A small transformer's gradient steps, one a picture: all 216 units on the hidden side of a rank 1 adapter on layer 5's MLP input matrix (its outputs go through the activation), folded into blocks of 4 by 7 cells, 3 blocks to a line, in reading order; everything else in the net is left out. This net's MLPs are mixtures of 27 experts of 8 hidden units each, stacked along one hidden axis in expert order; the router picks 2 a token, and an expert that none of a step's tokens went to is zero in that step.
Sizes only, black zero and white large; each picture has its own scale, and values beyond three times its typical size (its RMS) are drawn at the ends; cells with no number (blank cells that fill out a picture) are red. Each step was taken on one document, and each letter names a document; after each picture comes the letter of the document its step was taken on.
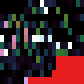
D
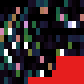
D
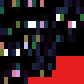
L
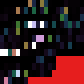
D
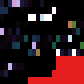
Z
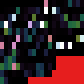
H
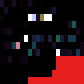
Z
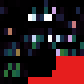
Z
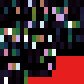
D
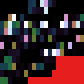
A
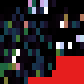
H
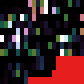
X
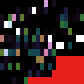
X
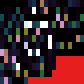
H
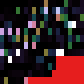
D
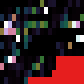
H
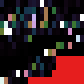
H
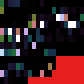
L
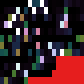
X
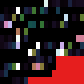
X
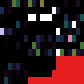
Z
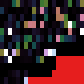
D
